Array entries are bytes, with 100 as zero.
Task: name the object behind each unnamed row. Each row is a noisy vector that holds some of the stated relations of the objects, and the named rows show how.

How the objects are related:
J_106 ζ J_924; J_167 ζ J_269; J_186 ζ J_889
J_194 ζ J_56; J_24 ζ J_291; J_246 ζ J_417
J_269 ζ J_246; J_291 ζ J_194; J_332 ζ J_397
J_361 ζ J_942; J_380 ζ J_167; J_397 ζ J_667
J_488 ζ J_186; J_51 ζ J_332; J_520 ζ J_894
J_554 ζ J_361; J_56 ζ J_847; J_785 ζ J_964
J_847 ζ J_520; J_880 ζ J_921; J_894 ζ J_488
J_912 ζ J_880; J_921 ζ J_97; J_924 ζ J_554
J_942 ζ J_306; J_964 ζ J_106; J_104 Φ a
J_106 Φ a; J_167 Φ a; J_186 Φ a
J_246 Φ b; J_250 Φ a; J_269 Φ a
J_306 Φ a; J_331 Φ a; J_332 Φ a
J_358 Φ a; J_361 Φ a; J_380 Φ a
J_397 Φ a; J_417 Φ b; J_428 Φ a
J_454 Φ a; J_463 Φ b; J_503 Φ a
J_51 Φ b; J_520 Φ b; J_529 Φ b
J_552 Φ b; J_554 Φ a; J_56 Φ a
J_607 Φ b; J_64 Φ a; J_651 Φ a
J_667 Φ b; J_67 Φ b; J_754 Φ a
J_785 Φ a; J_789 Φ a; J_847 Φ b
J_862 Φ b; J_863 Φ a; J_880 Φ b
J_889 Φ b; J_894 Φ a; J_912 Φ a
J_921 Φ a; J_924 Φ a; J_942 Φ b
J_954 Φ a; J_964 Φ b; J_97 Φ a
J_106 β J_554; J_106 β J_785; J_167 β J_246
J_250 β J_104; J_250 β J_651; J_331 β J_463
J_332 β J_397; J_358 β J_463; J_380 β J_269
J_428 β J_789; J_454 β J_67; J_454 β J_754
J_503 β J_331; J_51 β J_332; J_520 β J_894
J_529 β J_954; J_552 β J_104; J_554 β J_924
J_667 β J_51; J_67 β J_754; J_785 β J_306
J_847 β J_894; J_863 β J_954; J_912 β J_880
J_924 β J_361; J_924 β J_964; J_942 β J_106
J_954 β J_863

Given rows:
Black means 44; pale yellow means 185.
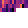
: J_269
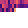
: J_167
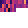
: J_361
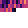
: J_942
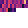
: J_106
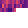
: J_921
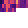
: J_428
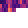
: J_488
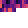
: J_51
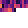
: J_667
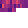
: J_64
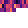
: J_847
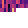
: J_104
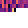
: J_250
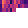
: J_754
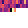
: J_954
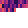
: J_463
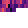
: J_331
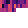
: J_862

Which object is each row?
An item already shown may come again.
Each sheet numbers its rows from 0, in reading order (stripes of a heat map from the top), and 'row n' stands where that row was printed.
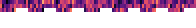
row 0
J_880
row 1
J_306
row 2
J_789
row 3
J_454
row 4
J_51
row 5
J_789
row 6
J_417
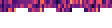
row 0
J_291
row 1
J_397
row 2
J_306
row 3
J_332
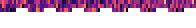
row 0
J_380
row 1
J_488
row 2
J_51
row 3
J_667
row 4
J_250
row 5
J_554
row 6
J_924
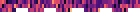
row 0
J_67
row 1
J_529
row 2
J_246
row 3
J_24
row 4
J_964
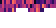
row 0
J_894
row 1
J_67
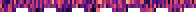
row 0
J_889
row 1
J_785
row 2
J_380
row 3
J_912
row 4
J_186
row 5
J_552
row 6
J_894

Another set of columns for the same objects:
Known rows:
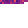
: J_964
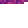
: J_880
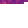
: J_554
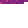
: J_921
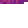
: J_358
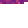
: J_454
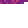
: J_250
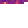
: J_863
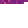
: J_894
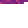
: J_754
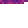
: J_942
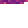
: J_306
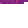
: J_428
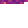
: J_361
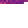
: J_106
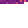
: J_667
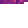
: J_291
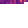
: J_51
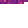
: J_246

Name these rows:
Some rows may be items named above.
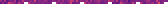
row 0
J_880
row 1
J_921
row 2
J_332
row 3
J_397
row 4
J_463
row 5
J_454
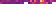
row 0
J_789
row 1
J_380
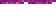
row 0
J_529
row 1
J_67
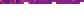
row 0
J_964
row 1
J_921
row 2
J_64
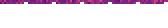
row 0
J_417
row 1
J_488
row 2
J_964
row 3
J_167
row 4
J_186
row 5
J_332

